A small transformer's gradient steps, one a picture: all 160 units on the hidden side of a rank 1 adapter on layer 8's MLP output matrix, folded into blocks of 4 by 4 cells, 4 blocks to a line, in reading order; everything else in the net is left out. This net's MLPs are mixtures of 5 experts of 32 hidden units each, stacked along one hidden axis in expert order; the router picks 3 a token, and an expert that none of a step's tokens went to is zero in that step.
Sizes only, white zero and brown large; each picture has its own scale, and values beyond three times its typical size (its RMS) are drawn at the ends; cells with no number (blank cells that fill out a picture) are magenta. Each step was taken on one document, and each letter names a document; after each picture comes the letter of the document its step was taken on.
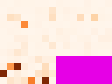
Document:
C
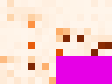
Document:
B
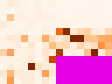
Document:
B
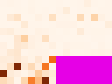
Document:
C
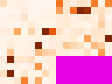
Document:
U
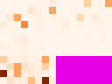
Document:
C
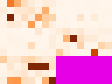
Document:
B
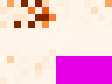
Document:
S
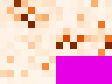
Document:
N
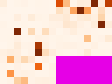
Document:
U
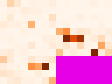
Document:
B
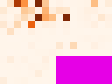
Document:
S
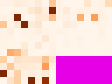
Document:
C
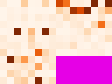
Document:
U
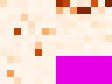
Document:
U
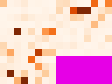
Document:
U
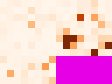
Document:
N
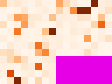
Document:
U
